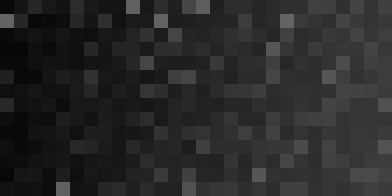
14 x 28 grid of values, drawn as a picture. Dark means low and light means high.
No regular stripes run through it. Values change most from cell to cell in the top middle. The grain is fine, like static. There is an overall slope up to the right. No row or column stands out.
